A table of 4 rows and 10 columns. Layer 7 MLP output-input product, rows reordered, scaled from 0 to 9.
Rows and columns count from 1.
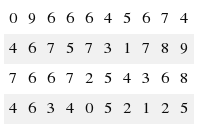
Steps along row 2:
up up down up down down up up up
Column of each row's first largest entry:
2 10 10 2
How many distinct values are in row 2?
8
